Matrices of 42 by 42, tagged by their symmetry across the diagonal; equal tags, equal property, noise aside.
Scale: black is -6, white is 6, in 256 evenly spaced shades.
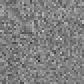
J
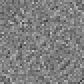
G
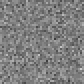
J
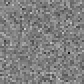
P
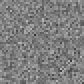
G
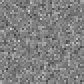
G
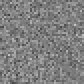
P
